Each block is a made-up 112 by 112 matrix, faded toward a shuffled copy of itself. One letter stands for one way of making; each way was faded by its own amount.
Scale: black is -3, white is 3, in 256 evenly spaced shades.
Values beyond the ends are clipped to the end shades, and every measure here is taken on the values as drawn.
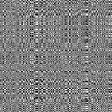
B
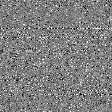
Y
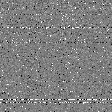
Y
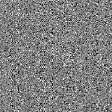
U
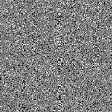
U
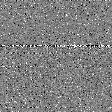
Y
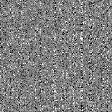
U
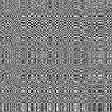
B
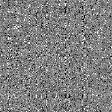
U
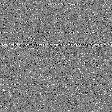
Y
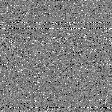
Y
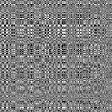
B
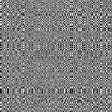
B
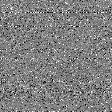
Y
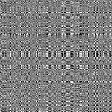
B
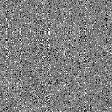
U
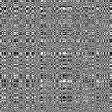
B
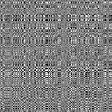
B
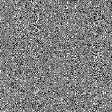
U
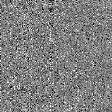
U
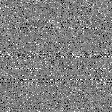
Y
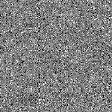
U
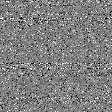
Y
